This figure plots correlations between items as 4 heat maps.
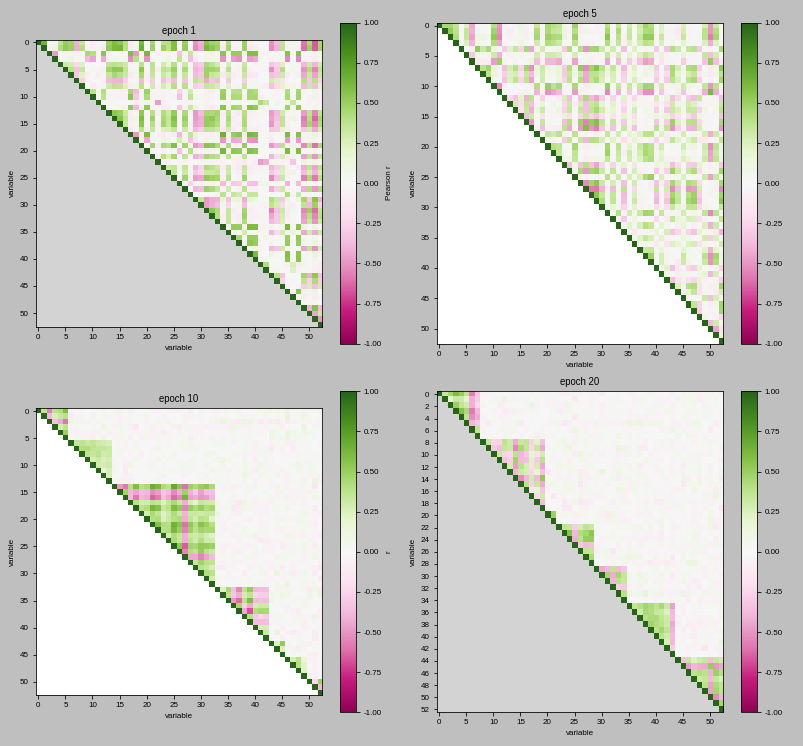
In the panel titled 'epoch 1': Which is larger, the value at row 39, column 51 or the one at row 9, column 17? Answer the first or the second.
the second
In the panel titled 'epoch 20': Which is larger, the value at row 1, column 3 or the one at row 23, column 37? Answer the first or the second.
the first
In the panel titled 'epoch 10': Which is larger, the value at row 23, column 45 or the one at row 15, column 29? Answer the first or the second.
the first
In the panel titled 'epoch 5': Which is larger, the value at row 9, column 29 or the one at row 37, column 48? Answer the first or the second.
the first
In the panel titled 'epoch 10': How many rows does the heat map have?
53
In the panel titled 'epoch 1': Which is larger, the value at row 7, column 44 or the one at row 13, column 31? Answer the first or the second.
the second
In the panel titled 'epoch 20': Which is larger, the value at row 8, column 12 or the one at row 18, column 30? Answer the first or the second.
the first
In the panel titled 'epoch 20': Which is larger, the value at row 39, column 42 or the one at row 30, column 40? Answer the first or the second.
the first
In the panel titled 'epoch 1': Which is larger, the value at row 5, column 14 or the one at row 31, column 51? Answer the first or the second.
the first
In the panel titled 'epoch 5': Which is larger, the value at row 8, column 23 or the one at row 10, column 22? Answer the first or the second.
the second
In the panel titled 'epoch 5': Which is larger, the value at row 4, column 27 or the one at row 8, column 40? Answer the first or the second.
the second
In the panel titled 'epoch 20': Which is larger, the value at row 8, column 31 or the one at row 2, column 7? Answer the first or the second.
the first
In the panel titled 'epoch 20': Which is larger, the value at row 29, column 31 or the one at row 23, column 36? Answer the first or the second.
the second
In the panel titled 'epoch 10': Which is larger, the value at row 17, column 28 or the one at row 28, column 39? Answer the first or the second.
the first
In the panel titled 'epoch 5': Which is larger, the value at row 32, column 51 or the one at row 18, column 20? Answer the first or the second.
the second
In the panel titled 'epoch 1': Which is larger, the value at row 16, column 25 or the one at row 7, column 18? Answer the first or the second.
the first
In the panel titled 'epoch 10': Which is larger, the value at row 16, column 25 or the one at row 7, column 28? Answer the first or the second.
the second
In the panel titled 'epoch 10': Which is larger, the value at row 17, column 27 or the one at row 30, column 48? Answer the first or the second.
the second
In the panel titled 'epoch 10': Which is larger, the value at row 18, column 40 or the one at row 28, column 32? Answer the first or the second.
the second
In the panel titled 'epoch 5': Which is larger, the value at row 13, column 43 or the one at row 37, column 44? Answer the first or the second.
the first
